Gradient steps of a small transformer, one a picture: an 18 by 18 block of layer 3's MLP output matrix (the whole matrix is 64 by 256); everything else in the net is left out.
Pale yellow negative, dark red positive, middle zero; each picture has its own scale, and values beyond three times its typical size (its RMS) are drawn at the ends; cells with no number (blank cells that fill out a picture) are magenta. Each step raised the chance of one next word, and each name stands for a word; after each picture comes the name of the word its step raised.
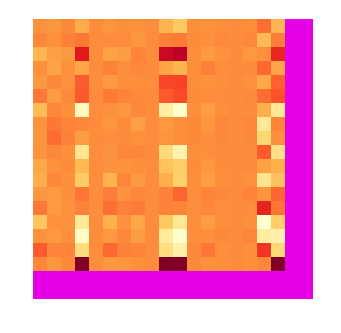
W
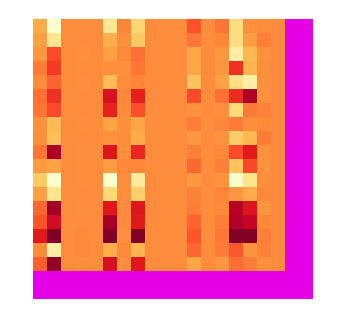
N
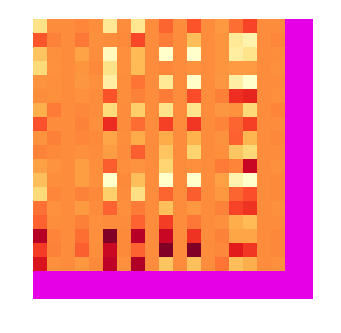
N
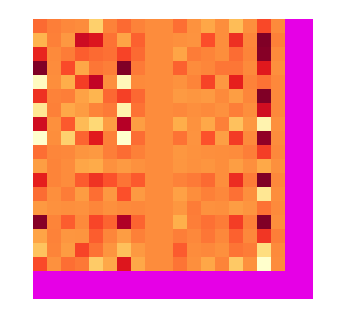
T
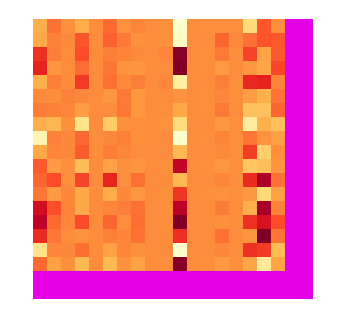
T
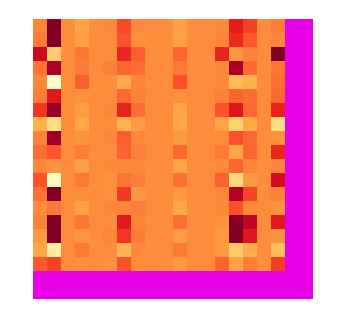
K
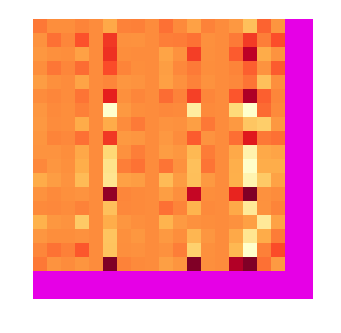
W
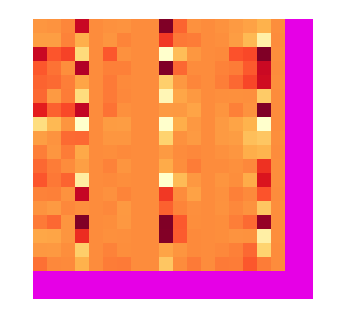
K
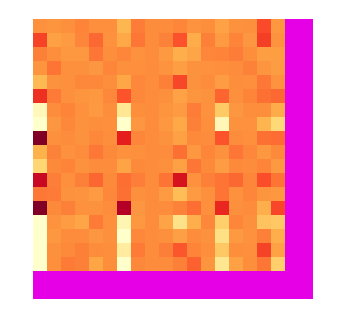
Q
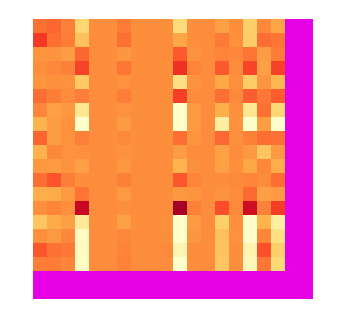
Q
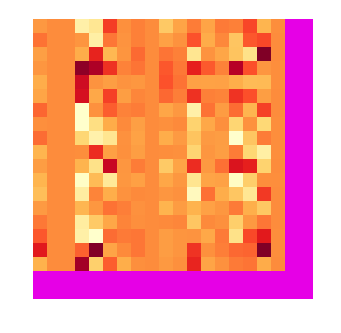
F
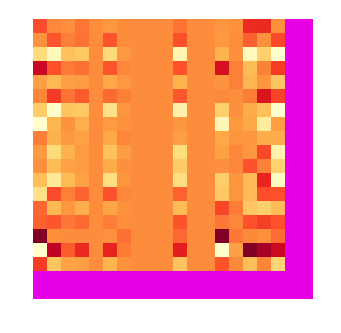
N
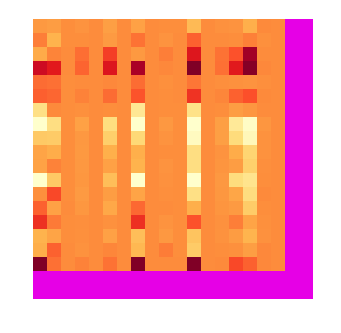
F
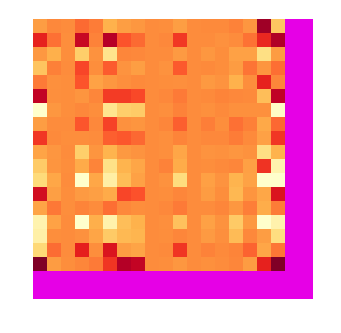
W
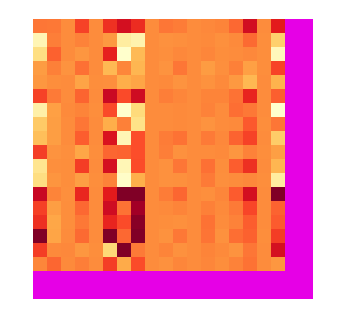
N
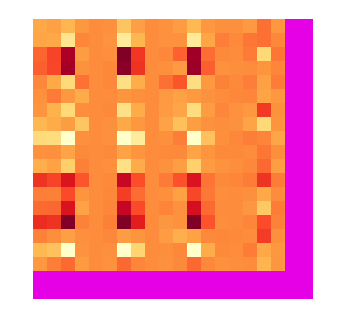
T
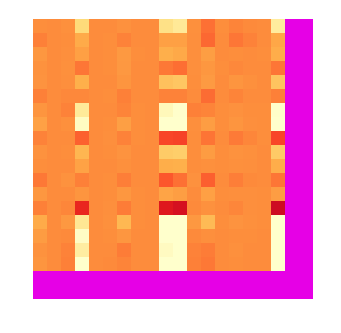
Q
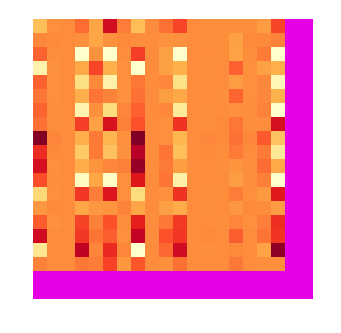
N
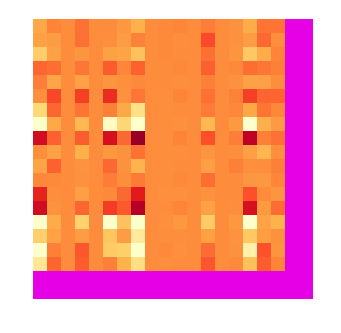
Q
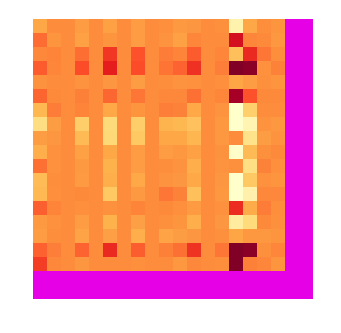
F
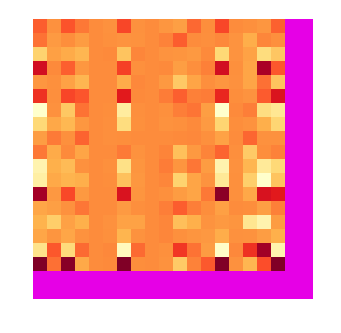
W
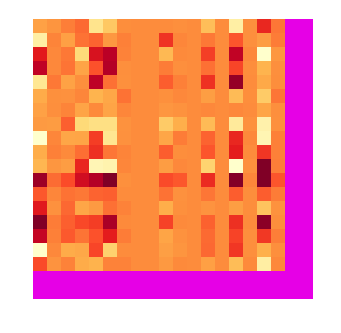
T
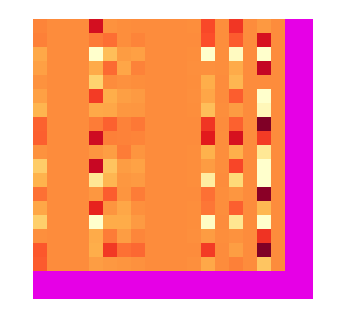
W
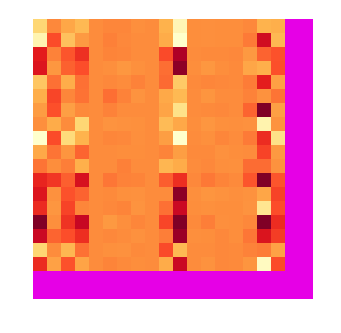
T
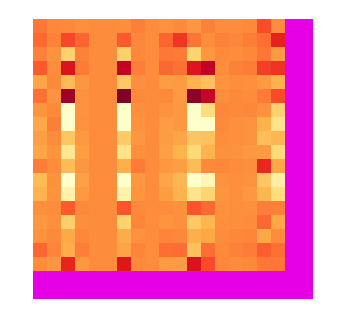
F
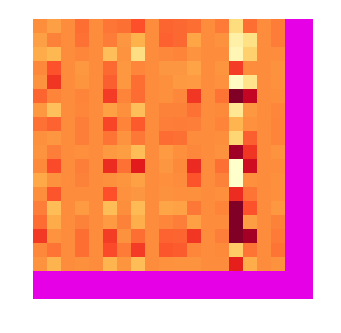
N
